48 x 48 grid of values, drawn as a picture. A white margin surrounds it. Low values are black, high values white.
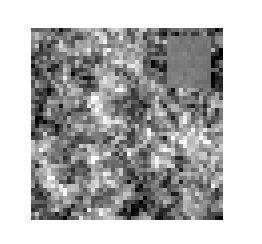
The field is mottled with small blotches. The top right is the smoothest part. In the top right lies a patch that is calmer than the rest. The halves do not mirror each other. No single row or column stands out from its neighbours.
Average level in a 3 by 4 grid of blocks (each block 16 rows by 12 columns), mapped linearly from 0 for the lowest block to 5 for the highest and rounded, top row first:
1 5 2 0
1 5 3 5
3 4 0 3
